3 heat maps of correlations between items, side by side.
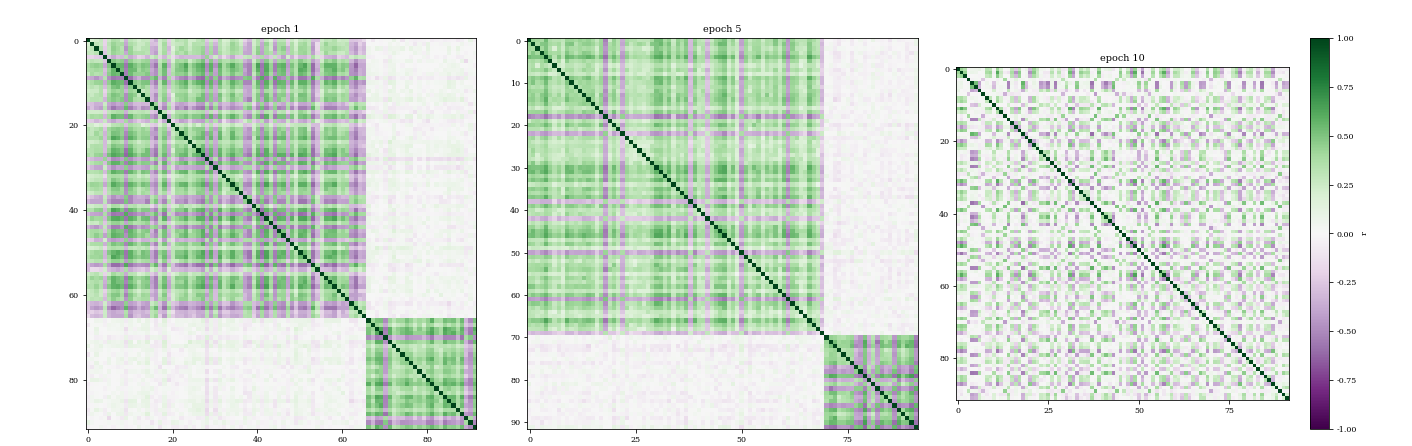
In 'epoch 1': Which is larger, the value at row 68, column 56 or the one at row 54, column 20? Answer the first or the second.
the first
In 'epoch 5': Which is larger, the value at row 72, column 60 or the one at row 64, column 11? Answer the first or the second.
the second
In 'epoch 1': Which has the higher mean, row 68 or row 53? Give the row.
68
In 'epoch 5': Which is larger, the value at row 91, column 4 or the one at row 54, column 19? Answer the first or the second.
the second
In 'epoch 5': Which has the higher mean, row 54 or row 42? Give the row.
54
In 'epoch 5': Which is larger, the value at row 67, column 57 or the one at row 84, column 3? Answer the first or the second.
the first
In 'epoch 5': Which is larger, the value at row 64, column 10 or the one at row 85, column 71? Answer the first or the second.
the second
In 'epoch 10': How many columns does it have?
92
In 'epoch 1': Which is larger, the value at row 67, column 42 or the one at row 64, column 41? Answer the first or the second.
the second
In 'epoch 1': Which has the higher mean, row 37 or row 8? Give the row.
8
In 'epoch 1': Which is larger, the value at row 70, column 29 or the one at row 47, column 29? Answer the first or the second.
the first
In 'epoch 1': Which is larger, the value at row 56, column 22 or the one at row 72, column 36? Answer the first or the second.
the first
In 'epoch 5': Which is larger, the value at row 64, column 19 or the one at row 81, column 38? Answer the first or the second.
the first
